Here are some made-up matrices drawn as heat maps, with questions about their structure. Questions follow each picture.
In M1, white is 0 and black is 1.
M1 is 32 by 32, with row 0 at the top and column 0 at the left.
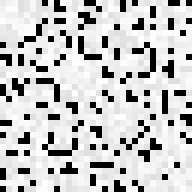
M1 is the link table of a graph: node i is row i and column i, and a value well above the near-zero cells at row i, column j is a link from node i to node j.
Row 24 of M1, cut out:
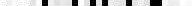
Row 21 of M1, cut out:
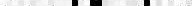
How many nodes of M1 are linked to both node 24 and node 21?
2
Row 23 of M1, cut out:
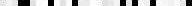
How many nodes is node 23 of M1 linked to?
8
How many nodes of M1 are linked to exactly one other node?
1
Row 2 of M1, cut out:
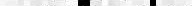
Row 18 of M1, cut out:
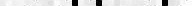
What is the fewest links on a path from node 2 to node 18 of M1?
4
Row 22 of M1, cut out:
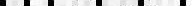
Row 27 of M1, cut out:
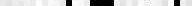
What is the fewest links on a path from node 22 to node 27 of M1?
2
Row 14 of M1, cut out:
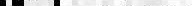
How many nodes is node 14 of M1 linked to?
4
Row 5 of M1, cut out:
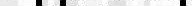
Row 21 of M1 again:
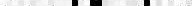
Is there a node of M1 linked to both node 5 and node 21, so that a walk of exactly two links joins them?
no
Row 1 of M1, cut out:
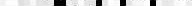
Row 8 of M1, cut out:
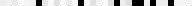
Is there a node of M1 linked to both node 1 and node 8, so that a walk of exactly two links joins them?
yes
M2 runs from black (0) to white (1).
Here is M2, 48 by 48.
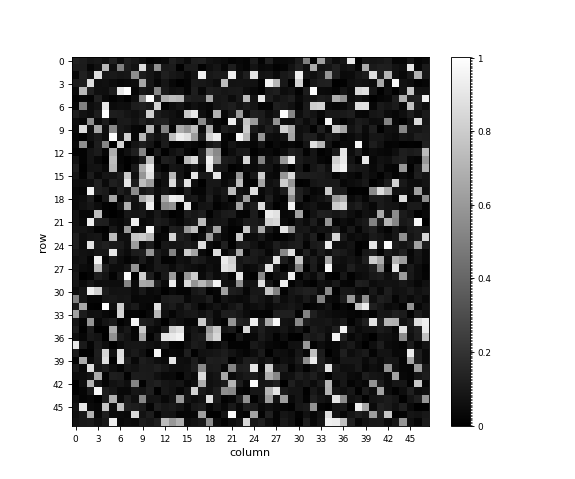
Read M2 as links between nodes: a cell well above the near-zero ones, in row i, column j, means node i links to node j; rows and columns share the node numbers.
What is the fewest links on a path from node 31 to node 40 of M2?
5
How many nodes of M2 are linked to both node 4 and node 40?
0
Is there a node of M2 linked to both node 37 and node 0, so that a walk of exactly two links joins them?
yes
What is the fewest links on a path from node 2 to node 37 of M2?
6
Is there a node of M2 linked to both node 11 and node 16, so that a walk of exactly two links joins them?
no
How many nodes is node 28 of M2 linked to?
9
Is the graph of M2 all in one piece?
yes
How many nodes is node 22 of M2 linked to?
9
